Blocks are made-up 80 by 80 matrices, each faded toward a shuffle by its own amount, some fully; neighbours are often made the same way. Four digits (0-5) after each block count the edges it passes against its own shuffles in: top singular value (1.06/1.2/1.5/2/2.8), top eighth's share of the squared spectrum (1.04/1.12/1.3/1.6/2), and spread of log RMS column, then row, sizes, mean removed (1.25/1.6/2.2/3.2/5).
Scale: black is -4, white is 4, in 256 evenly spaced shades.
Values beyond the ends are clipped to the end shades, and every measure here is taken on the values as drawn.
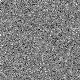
0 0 0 0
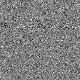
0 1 0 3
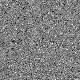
0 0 0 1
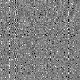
4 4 3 2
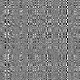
5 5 4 3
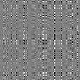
5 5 4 3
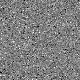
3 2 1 1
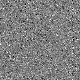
1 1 2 0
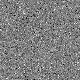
0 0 0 0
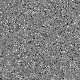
0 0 0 0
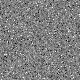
0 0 0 0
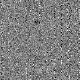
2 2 3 0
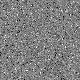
0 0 0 0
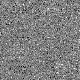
3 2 0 1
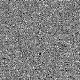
3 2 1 1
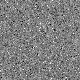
0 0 0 0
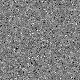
0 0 0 0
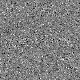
0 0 0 2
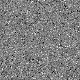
0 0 0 1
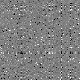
4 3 2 2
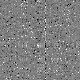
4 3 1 0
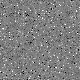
2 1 0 0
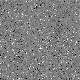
2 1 0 0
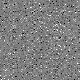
4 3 1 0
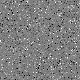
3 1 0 0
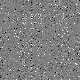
3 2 1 0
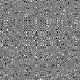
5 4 2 2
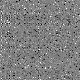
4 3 1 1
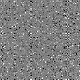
4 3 2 2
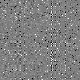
4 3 2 1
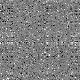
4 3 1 1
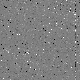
3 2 1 0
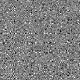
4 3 1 2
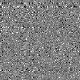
4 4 1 3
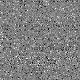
3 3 0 2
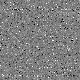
2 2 0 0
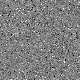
2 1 0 0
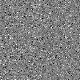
3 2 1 1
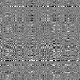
4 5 3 4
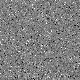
2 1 0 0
